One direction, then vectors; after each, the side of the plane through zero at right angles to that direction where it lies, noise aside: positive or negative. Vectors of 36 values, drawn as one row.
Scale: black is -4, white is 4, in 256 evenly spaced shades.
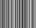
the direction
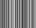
positive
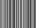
negative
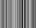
positive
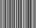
negative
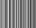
negative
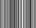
negative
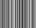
positive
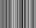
positive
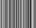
negative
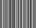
negative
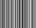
positive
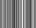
negative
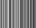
negative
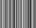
negative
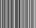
positive
